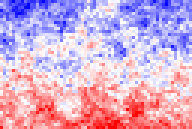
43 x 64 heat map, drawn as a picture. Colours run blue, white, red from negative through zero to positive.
The texture is blotchy. Values rise toward the bottom. No single row or column stands out from its neighbours.
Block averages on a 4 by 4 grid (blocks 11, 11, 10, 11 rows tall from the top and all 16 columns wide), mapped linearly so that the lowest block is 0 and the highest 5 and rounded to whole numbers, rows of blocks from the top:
0110 / 2221 / 3333 / 4454
